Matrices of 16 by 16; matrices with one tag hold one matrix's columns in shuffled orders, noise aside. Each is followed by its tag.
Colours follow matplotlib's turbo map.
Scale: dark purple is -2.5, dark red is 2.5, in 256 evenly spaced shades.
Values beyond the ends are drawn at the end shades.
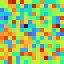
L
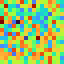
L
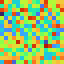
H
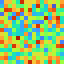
H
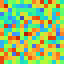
L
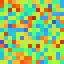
H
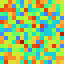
H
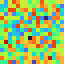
H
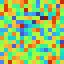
H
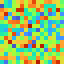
H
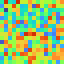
L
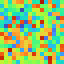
L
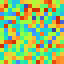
H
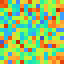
H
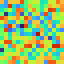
H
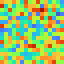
H
